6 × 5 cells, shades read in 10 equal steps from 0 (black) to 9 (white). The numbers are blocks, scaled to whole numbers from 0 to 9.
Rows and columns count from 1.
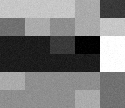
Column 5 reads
2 7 9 9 4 4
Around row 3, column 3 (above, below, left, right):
5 1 1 0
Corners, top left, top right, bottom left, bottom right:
7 2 5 4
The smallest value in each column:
1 1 1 0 2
